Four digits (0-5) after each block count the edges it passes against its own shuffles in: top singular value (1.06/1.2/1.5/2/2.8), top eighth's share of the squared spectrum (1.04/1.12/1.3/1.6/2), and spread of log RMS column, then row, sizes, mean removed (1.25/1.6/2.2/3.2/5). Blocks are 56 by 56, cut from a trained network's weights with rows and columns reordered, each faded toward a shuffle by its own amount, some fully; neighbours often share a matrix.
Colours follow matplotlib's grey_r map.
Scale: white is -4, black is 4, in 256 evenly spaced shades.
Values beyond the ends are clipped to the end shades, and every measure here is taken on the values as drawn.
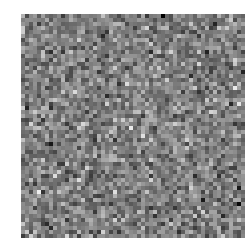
1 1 0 0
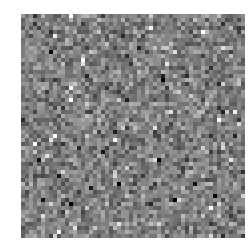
0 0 0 0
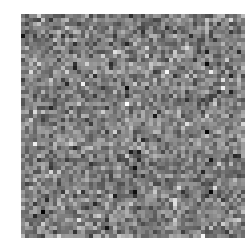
1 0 0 0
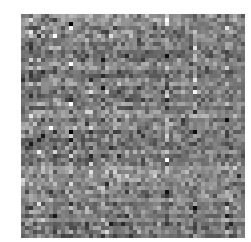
3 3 3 0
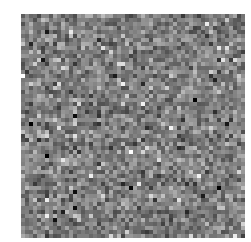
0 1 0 0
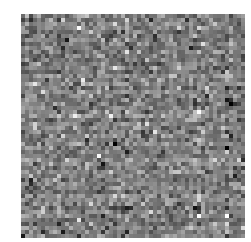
2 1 1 0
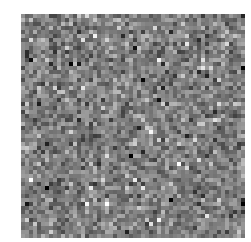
0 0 0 0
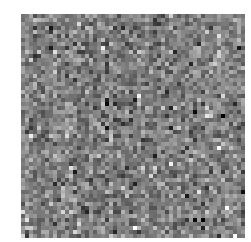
1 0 0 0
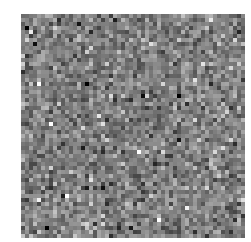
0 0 0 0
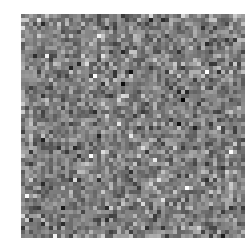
0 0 0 0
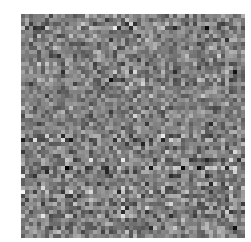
3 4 1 3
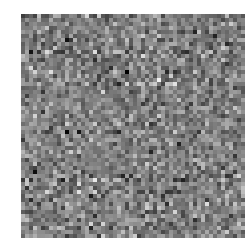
3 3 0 2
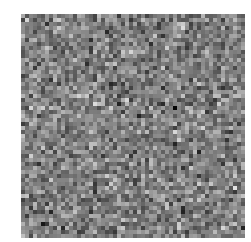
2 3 0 0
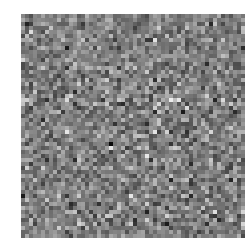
2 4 1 2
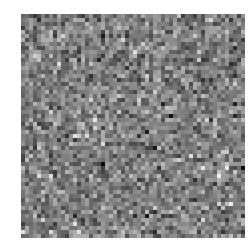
1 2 0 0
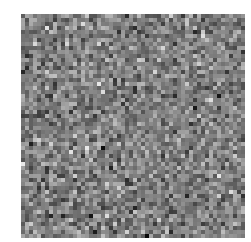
1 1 0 0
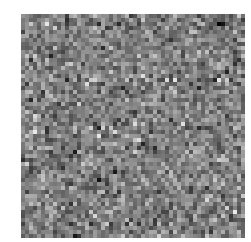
1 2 0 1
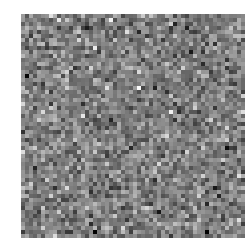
1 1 0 0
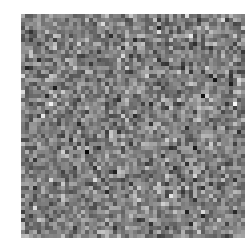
1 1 0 0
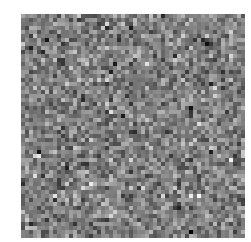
1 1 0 0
